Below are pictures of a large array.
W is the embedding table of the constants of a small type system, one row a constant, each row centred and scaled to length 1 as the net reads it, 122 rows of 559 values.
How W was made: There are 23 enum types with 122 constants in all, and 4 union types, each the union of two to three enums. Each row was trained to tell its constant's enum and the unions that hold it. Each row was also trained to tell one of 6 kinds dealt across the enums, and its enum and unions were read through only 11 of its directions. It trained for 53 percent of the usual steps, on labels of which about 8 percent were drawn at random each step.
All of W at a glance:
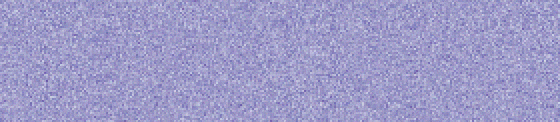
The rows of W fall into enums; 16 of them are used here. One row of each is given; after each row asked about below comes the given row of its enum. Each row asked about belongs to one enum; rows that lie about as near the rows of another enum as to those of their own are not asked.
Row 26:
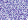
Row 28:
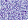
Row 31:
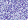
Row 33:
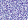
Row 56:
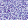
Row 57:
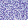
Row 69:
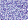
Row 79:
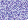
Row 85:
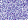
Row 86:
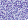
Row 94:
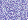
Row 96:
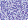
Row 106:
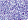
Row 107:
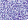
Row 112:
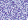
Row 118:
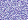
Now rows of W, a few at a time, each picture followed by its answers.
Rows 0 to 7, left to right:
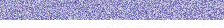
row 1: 118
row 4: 56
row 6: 26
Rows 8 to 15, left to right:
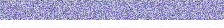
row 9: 106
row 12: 107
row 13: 94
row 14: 28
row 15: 28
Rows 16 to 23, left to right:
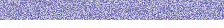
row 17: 79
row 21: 106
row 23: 106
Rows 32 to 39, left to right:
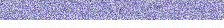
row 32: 107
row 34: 57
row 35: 69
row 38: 79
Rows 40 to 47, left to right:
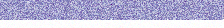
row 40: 69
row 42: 112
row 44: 31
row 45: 33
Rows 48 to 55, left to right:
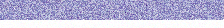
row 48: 96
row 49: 57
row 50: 112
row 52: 112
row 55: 94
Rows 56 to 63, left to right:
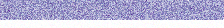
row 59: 69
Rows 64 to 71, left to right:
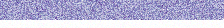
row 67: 79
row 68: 26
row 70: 57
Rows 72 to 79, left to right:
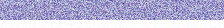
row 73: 28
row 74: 107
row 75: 107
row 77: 118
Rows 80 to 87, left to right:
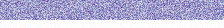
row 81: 31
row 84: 94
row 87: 26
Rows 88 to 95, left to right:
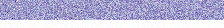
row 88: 106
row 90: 56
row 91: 56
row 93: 94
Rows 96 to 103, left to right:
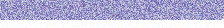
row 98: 112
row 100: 56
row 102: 79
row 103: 33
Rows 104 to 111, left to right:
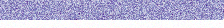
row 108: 96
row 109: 26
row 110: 69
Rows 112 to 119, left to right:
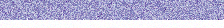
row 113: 57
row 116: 107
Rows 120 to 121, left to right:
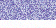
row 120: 112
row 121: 26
